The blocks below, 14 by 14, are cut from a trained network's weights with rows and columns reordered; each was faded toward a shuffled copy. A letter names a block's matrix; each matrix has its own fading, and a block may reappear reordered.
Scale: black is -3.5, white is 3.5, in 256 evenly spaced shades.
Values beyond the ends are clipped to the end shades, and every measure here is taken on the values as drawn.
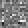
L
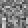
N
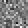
N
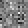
L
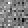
L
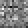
L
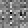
L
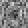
N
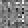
L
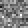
N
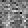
N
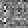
L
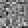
N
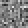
N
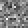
N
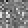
L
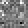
L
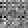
L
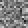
N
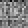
L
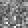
N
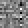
L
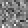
N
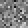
N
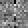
L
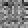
L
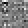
L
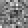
N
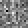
N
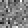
N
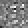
L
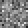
N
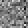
N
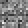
L
